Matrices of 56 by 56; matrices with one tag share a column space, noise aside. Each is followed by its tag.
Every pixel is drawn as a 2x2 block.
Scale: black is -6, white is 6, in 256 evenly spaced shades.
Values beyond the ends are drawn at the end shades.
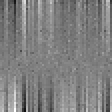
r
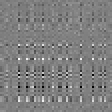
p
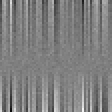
r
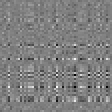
p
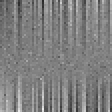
r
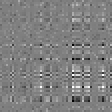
p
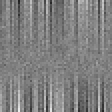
r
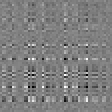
p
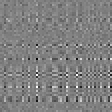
p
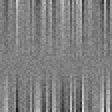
r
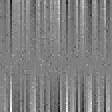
r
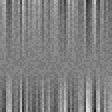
r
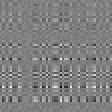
p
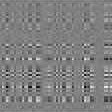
p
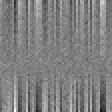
r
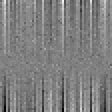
r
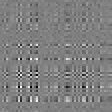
p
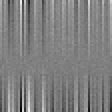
r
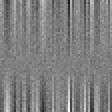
r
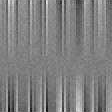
r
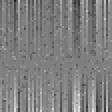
r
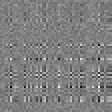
p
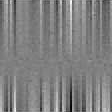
r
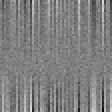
r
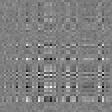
p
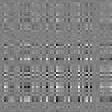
p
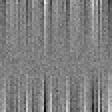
r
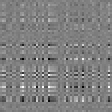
p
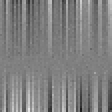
r
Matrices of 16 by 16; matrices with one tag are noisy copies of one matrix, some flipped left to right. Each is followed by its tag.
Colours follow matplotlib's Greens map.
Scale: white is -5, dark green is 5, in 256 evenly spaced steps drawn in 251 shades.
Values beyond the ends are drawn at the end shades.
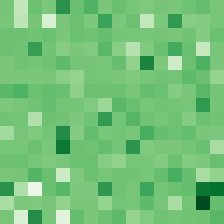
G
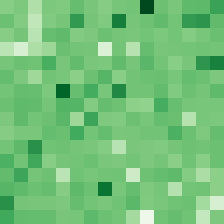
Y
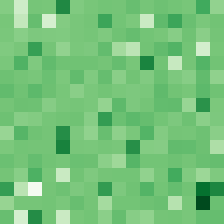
G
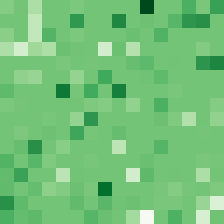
Y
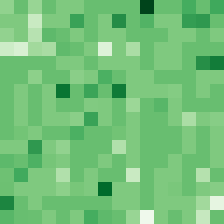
Y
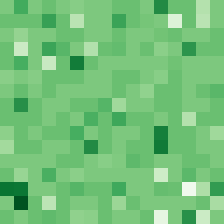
G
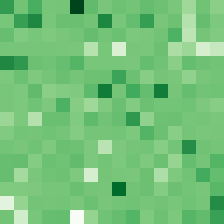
Y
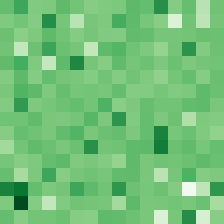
G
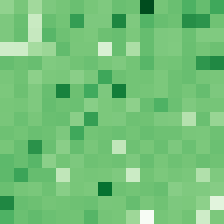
Y
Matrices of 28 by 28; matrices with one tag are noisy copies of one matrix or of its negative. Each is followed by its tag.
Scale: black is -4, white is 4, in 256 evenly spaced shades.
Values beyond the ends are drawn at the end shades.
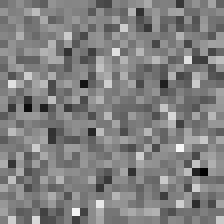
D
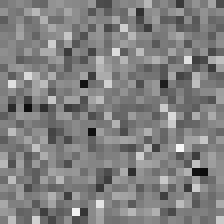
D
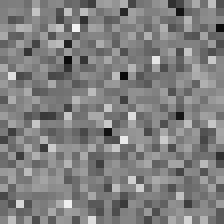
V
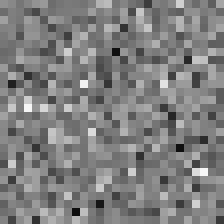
D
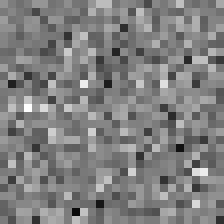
D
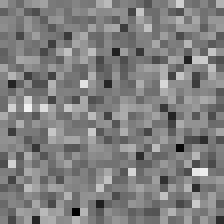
D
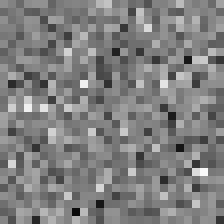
D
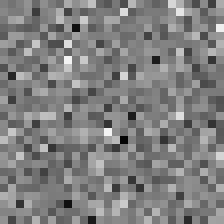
V
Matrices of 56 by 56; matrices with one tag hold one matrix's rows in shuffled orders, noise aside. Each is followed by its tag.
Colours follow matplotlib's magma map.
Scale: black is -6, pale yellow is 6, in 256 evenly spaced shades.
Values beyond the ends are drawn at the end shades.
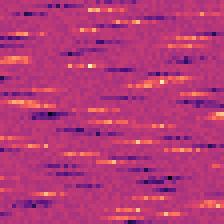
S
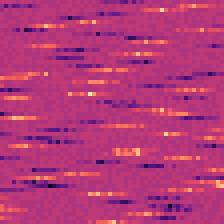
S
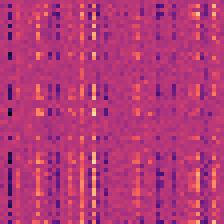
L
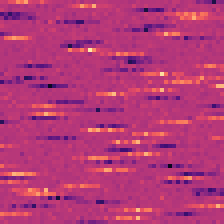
S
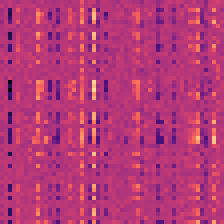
L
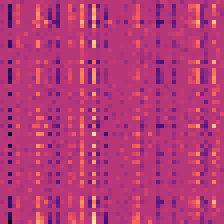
L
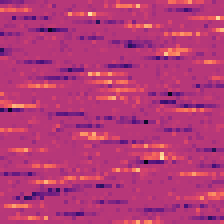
S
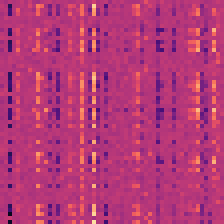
L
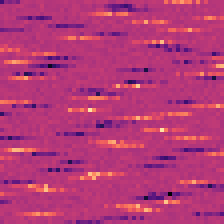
S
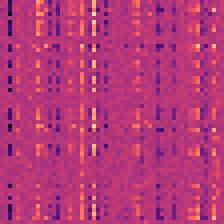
L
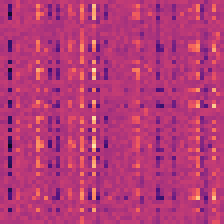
L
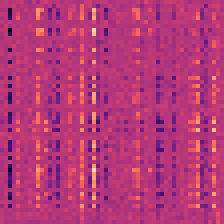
L
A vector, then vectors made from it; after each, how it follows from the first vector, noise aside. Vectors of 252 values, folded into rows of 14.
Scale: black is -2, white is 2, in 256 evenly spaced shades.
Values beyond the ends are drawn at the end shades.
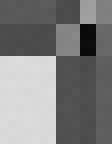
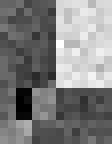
reversed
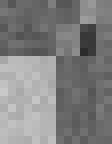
shrunk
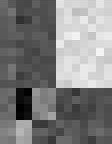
reversed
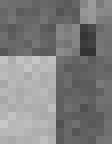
shrunk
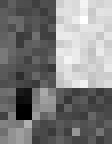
reversed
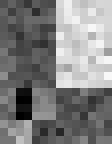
reversed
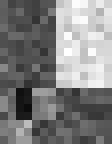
reversed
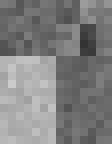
shrunk
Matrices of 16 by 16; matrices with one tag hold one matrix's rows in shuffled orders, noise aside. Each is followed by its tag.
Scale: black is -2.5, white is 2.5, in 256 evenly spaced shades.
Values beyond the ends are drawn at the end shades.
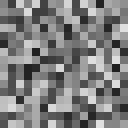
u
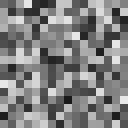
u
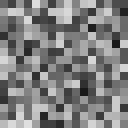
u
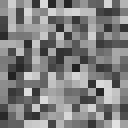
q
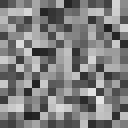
u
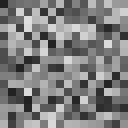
q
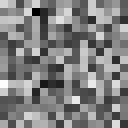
u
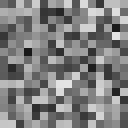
u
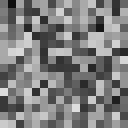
u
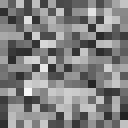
q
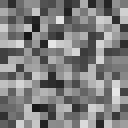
u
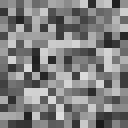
q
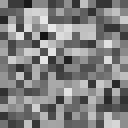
q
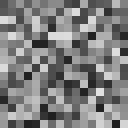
u
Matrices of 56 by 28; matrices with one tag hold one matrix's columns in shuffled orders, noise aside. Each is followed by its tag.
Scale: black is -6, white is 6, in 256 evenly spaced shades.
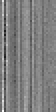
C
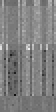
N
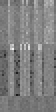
N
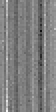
C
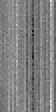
C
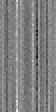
C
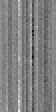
C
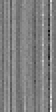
C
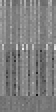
N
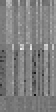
N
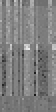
N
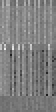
N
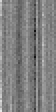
C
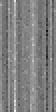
C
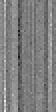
C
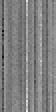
C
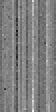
C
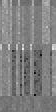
N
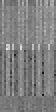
N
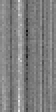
C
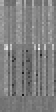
N
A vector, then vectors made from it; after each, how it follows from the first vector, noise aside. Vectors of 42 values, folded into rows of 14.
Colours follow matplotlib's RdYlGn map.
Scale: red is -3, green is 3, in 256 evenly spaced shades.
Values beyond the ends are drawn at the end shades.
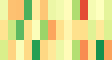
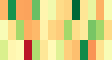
reversed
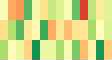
copied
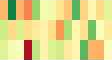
reversed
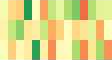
copied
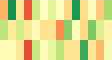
reversed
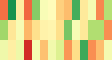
reversed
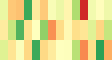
copied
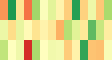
reversed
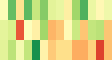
sign-scrambled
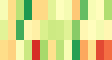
sign-scrambled
